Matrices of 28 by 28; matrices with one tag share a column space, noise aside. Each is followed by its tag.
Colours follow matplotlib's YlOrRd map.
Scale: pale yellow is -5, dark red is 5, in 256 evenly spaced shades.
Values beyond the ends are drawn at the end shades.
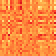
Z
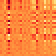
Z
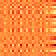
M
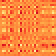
M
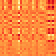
Z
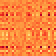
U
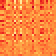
Z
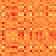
U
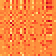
Z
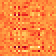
U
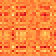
U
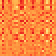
Z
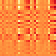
Z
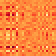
U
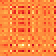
M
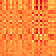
Z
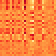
Z
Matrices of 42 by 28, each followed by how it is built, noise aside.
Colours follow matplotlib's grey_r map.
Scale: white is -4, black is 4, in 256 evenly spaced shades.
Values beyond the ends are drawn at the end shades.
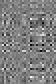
low rank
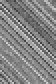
Toeplitz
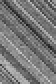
Toeplitz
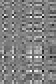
low rank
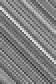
Toeplitz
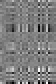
low rank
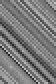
Toeplitz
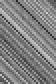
Toeplitz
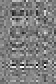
low rank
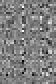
low rank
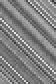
Toeplitz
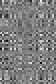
low rank
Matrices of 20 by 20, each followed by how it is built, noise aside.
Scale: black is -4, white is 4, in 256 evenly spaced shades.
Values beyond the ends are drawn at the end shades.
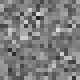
noise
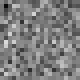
noise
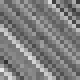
Toeplitz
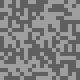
noise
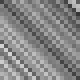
Toeplitz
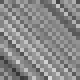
Toeplitz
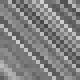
Toeplitz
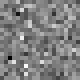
noise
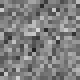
noise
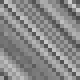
Toeplitz
